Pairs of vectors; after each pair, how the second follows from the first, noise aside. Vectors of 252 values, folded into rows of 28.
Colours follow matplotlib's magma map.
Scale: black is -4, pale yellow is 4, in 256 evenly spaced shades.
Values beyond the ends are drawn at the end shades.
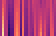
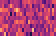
shuffled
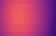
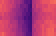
wrapped around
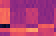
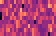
shuffled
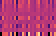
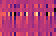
wrapped around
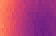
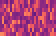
shuffled
